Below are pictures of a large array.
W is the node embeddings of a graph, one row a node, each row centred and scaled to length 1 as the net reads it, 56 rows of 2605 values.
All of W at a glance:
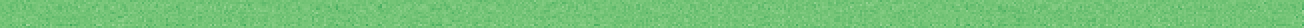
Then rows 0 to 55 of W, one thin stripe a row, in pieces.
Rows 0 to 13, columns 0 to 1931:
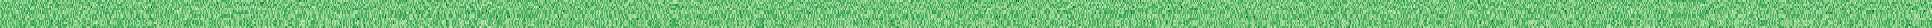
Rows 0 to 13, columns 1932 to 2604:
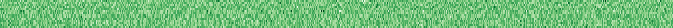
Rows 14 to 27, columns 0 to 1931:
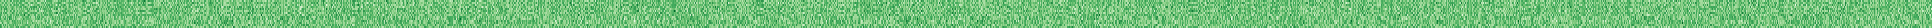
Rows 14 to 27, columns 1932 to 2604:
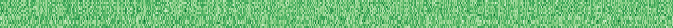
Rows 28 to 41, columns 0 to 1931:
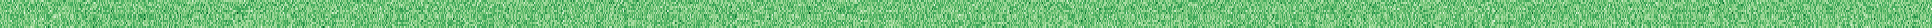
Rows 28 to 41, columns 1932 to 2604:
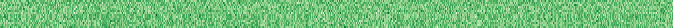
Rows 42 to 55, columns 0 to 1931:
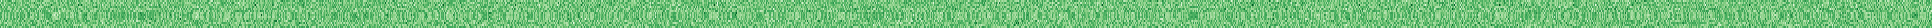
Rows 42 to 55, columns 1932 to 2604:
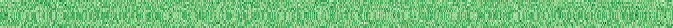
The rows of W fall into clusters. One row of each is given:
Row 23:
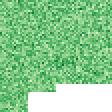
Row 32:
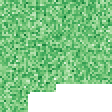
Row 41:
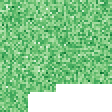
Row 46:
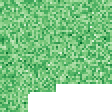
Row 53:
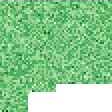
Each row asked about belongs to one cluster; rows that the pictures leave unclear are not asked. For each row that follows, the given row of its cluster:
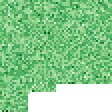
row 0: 53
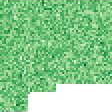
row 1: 32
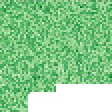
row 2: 46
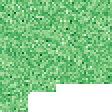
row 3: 23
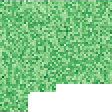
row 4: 41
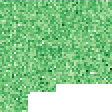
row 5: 32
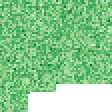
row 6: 32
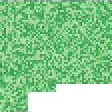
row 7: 53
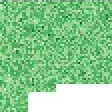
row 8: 53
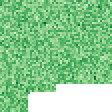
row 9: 41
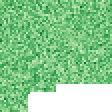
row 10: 46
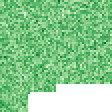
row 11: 46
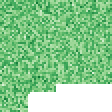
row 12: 46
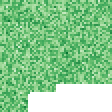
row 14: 41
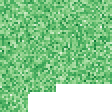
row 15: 46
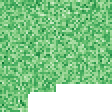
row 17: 46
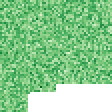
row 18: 32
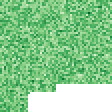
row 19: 41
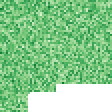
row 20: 46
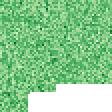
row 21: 41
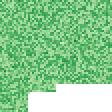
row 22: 23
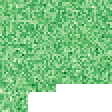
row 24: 53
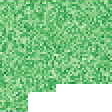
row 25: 53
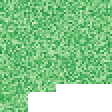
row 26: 23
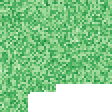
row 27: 41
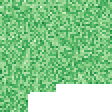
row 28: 41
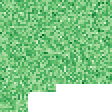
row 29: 23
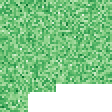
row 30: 46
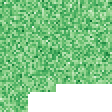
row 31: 32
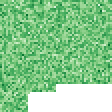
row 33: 53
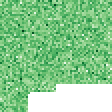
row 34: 32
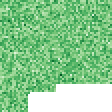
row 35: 41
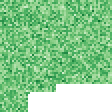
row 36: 41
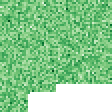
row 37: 41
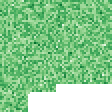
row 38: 53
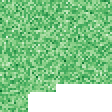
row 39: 23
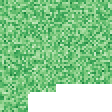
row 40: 53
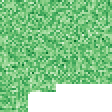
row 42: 23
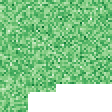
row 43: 53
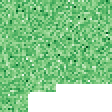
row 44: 23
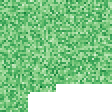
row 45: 41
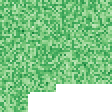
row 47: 32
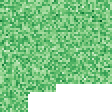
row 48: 41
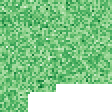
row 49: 41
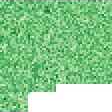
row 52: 46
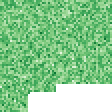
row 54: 46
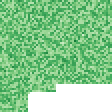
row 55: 23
